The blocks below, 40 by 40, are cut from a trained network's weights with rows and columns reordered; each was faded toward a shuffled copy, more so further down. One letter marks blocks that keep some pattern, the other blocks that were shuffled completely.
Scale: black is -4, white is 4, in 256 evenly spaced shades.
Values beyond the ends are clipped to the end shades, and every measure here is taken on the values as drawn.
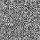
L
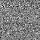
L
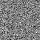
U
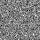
U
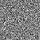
L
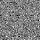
L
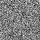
U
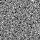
U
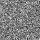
U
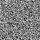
U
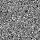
U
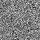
U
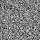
L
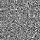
L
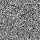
U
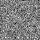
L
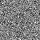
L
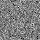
U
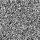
U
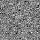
L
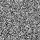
U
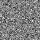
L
